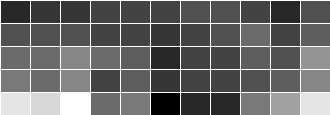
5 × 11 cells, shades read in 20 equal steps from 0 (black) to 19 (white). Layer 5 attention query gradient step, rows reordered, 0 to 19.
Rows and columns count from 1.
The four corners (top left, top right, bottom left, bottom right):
3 6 17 17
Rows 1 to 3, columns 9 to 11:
5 3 6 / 8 5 7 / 7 6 11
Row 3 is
8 8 10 8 7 3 5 5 7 6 11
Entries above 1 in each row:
11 11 11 11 10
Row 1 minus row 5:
-14 -12 -15 -3 -4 5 3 3 -4 -9 -11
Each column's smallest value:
3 4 4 5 5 0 3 3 5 3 6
